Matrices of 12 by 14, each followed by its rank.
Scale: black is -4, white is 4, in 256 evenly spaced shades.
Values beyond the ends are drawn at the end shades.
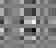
one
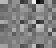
two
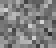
full rank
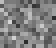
full rank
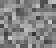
full rank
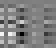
one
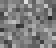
full rank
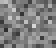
full rank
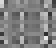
two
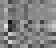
two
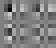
one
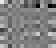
two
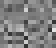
two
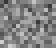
full rank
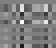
one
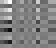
one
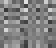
two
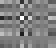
one
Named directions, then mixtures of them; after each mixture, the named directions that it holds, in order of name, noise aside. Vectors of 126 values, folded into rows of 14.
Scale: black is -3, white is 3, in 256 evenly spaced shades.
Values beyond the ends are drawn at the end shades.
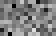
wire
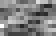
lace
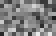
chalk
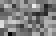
chalk, lace, wire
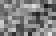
chalk, lace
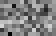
lace, wire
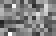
chalk, lace, wire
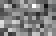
chalk, lace, wire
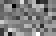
chalk, wire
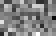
chalk, wire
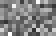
wire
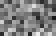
chalk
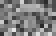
chalk
